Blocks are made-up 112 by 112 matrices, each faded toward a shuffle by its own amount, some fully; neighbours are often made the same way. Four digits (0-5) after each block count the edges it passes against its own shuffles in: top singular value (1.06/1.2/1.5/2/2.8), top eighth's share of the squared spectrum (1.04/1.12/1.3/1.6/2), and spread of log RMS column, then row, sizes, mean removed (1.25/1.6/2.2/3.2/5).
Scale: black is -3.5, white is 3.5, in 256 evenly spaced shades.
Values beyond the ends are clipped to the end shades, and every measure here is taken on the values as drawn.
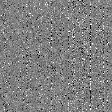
2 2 3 0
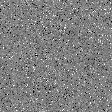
0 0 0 0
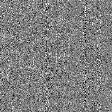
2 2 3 0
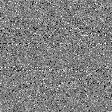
1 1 0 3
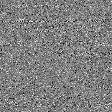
1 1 0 3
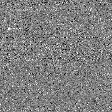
1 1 0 3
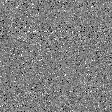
1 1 0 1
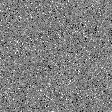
0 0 0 0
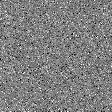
0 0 0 1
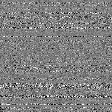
2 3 0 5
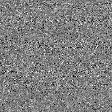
1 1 0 3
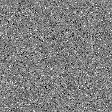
0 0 0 2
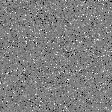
2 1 0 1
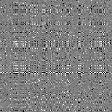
5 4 3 3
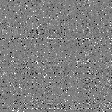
4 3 1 2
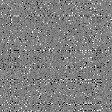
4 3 2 2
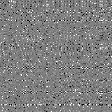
5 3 2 3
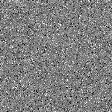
3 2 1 0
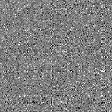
4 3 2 2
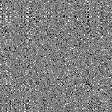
4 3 2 2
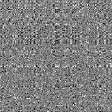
5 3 2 2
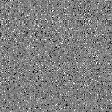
4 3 2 2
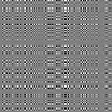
5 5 5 5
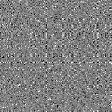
5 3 2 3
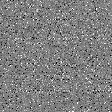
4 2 0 2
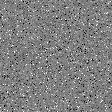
0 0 0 0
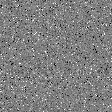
2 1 0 0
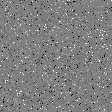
0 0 0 0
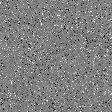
0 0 0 0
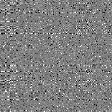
5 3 2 3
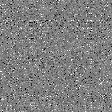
4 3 1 1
